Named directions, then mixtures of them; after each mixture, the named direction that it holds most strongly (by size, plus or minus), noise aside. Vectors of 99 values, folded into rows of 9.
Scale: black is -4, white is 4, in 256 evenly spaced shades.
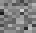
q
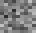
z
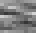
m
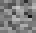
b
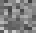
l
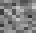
b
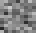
l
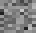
q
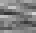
m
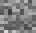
l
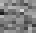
q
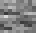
m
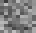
l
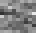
m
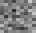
z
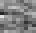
m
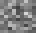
b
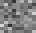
z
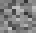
b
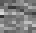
m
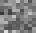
l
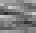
m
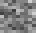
z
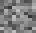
b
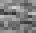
m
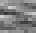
m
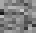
q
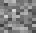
z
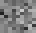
z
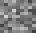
z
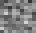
l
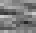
m
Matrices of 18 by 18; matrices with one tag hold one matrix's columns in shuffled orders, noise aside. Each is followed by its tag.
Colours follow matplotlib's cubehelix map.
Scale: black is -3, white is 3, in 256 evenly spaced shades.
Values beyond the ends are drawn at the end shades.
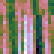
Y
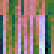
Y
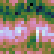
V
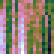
Y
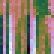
Y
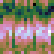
V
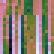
Y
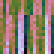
Y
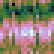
V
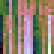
Y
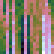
Y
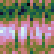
V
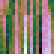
Y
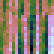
Y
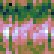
V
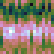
V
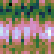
V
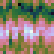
V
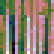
Y
